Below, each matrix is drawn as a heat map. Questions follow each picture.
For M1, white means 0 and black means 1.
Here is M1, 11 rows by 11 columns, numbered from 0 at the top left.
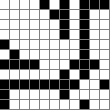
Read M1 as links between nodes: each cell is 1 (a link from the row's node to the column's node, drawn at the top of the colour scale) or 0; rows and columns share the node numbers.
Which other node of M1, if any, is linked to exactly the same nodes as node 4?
node 10
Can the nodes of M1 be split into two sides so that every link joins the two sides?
no
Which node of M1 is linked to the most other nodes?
node 8
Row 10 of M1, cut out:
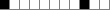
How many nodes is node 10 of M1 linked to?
2
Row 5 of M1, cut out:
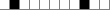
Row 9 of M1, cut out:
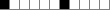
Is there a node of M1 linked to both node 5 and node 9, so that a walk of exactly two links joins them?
no
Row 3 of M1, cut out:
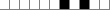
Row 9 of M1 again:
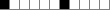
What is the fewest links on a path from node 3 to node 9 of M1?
2
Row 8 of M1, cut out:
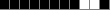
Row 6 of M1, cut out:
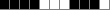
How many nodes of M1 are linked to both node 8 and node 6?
5
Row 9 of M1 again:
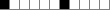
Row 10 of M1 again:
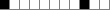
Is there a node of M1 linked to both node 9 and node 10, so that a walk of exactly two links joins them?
yes
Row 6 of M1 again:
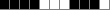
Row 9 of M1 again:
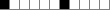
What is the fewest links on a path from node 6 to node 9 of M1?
1
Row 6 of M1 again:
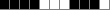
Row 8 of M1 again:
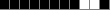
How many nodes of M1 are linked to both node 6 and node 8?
5
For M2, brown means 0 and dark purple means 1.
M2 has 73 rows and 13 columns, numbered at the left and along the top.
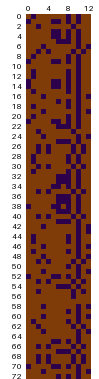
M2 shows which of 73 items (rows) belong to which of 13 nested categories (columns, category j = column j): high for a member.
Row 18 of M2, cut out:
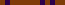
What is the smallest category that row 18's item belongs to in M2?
1
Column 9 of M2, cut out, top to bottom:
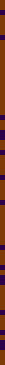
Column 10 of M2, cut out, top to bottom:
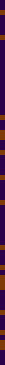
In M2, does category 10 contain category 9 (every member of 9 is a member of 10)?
no
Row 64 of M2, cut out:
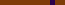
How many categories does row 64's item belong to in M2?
1
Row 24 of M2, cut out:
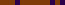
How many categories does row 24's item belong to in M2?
3
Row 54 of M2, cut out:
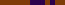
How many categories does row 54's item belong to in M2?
4
